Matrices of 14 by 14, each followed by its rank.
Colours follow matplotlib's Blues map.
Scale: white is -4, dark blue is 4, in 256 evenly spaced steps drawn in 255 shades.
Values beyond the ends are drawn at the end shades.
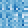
three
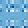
one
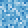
full rank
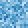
full rank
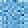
three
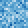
full rank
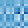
one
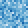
full rank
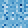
three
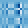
one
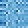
three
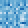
three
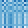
one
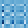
one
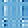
one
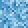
full rank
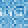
three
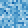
full rank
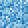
full rank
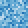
full rank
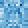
three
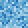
full rank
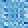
three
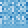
three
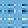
one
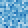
full rank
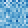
three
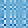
one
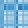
one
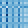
one
